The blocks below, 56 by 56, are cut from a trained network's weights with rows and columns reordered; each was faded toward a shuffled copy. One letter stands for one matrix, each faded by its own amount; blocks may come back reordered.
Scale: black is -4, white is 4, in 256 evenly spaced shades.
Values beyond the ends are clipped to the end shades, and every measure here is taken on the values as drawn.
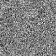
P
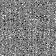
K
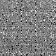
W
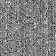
K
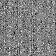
K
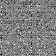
W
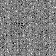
K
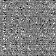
W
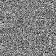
P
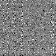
W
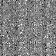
K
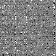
W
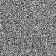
P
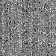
K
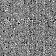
K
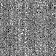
K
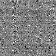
W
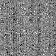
K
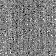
K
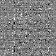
W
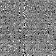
W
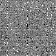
W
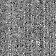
K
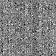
K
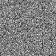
P
